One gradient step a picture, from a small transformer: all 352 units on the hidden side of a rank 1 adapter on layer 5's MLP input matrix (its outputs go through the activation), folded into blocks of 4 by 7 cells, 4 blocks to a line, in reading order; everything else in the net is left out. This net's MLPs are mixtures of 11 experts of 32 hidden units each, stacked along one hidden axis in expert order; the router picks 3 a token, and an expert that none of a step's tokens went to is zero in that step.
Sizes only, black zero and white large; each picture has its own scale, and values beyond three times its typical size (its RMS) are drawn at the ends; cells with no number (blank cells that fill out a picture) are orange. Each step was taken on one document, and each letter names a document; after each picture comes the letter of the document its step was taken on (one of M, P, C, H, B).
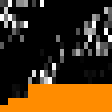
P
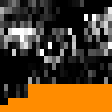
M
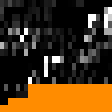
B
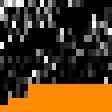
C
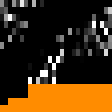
P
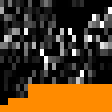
M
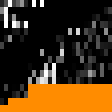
P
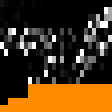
B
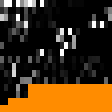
C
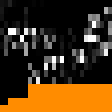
B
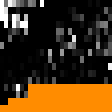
C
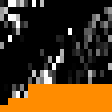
P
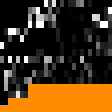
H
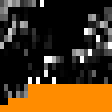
B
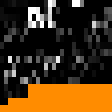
C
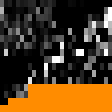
M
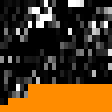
H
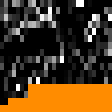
H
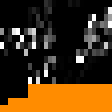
B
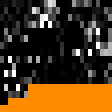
H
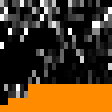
H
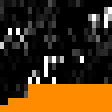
B
